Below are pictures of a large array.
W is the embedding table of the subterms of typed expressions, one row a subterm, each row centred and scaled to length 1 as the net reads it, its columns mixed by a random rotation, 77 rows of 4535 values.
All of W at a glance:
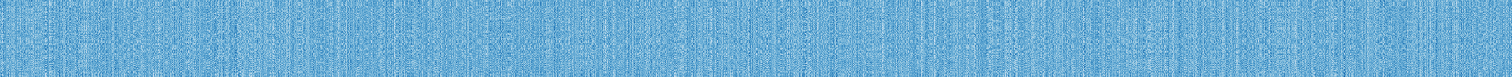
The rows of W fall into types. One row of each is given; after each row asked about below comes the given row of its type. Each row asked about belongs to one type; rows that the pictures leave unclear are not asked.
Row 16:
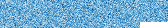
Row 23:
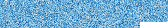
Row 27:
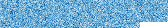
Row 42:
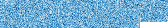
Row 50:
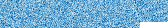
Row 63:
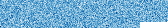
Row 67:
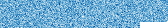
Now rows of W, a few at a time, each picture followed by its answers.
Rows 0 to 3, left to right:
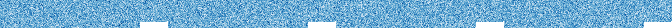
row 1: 23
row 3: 23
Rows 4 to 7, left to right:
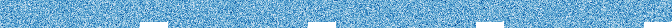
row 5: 50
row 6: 23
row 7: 16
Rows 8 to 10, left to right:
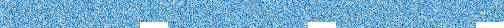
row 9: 42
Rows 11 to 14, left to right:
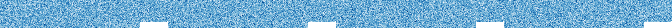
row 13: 67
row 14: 23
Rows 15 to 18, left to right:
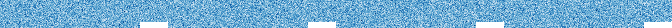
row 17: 67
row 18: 63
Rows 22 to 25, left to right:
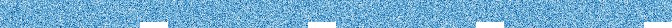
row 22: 63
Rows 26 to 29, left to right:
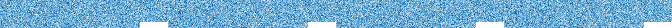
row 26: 23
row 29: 27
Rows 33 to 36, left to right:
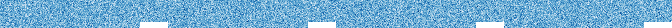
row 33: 16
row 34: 67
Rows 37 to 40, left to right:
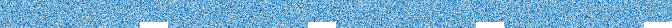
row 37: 23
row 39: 50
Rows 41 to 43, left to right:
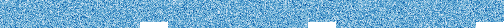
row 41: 42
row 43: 50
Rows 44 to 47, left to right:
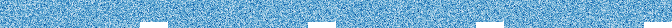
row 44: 16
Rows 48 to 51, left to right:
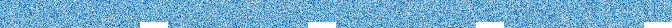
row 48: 23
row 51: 27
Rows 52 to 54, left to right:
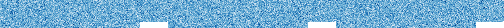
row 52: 27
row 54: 23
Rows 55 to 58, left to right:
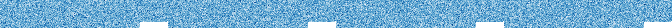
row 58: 16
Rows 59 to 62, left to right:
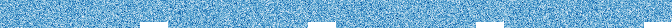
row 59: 67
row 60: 27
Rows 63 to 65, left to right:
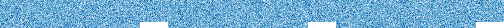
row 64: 27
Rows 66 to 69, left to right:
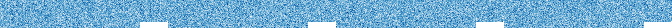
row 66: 27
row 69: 67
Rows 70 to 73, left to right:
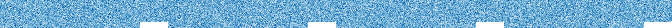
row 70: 16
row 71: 67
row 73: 16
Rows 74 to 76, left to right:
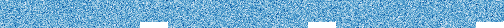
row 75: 16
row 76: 16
